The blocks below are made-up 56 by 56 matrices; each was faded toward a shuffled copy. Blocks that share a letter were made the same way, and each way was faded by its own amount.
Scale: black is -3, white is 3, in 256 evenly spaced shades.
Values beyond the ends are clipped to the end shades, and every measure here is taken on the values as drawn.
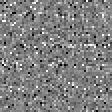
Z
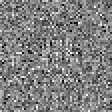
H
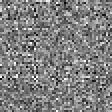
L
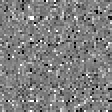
Z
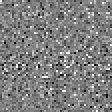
Z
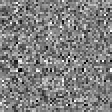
L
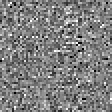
H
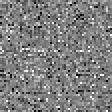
Z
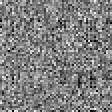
L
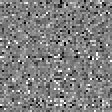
Z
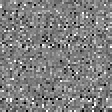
Z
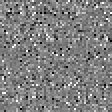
Z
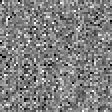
H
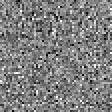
H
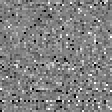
Z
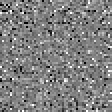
Z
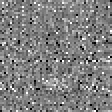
Z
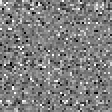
Z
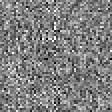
L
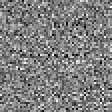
L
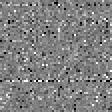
Z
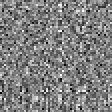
L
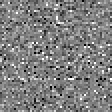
Z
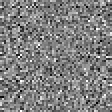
L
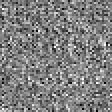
L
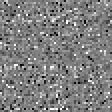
Z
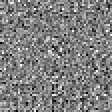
H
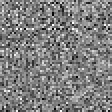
L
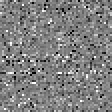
Z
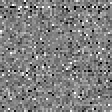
Z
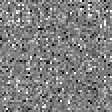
Z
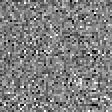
H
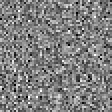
L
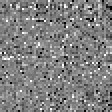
Z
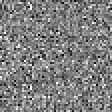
H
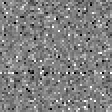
Z
